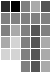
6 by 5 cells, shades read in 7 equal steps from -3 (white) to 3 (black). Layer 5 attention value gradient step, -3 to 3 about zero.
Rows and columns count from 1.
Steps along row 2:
same same same same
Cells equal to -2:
3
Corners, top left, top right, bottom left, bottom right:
2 1 -3 -1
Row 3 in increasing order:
-1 0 0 0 1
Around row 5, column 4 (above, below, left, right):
1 1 0 -1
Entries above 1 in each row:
2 0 0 0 0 0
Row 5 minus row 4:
-1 0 0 0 0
